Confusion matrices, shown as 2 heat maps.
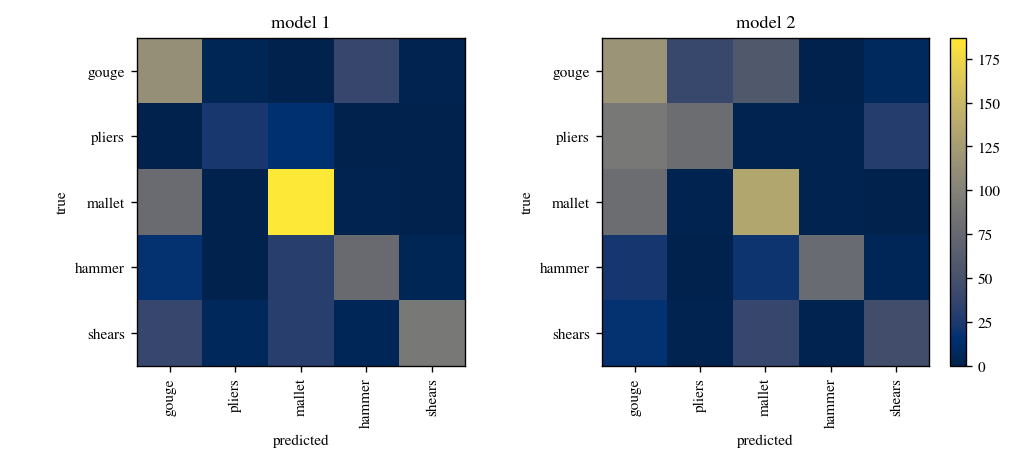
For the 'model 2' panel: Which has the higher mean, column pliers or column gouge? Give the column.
gouge
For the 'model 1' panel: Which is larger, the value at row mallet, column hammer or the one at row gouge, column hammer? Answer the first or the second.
the second
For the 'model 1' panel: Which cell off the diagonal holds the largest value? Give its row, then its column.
mallet, gouge
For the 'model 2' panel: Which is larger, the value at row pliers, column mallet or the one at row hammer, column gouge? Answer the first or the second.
the second
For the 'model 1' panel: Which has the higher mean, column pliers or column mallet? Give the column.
mallet
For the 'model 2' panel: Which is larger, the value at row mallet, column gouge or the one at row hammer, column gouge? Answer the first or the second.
the first
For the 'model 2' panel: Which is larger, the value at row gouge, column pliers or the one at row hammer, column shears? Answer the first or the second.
the first
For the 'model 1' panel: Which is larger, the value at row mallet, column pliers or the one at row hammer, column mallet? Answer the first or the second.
the second
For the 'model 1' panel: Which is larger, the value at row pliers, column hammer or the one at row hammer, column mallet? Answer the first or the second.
the second
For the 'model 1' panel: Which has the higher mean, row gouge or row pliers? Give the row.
gouge
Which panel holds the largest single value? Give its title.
model 1
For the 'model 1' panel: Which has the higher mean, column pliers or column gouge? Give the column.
gouge
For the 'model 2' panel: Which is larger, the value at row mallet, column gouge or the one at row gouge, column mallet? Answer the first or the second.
the first
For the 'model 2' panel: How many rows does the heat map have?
5
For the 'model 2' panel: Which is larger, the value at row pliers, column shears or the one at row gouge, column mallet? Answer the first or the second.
the second
